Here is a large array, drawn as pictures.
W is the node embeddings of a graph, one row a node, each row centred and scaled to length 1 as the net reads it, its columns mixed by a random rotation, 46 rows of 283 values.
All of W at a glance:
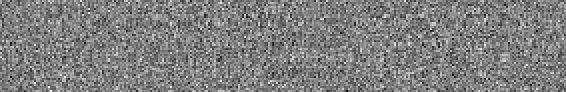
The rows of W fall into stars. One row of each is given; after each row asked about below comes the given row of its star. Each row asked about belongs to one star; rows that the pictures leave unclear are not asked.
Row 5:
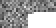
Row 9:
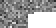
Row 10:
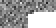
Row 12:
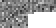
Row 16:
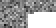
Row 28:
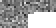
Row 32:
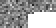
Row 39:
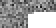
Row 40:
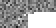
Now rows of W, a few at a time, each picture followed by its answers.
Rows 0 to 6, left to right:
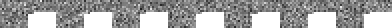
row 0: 28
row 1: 40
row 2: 39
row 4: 16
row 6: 16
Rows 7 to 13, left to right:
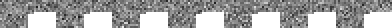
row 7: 39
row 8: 39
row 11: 12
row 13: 10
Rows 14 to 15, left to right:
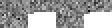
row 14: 5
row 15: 10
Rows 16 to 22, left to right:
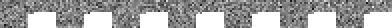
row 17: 32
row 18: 39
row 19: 32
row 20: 16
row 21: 9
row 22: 9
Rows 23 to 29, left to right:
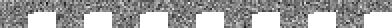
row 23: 10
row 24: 28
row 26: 28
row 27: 5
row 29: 5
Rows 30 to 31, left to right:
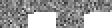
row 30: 5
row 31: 10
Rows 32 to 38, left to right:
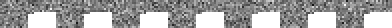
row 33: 16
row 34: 39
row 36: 9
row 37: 32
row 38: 9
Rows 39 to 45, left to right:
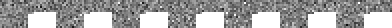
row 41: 9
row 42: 5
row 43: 28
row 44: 32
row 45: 12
